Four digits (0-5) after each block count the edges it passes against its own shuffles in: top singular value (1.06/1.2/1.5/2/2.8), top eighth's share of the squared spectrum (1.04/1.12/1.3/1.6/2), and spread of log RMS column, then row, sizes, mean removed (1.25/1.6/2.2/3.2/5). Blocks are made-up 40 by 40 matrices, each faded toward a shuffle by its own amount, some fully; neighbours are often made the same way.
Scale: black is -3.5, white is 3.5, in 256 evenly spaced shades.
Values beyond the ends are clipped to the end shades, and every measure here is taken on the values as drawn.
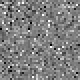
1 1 0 0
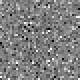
1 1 0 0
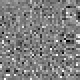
3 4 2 2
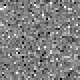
0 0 0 0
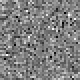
0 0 1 0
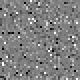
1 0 0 0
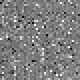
2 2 0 0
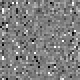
3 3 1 1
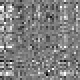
4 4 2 2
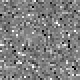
0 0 0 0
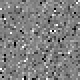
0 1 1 0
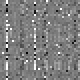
4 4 2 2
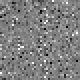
1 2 1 0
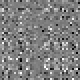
4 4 2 2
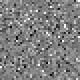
0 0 0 0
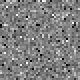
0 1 0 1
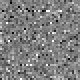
1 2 0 2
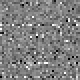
2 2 0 2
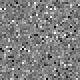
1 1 0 0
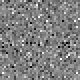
1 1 0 0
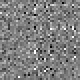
3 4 2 1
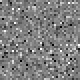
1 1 0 1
